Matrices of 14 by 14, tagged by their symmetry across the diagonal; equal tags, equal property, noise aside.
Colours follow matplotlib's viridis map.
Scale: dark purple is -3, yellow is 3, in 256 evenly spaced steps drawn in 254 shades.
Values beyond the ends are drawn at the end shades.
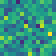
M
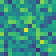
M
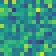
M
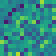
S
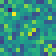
S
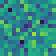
S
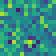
M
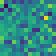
M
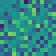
S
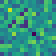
S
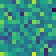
M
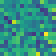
M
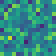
S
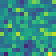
M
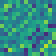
S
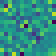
S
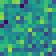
S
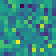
M
